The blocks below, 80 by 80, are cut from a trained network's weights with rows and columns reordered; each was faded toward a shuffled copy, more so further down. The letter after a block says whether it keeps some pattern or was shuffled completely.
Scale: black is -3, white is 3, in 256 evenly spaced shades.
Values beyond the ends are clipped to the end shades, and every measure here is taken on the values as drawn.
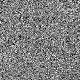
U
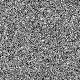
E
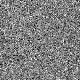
E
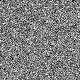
E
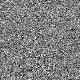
U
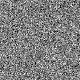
U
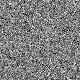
E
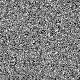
E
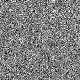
U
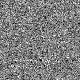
U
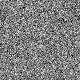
E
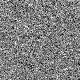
E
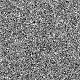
E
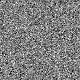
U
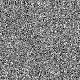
U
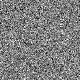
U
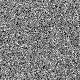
E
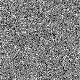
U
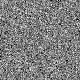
U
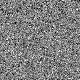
E
